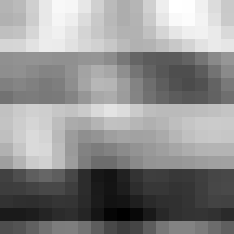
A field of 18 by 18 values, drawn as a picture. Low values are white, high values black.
Lone odd cells: none. Stripes: horizontal, repeating 2 times. Slope: up to the bottom. Ninth with the highest average: bottom middle.
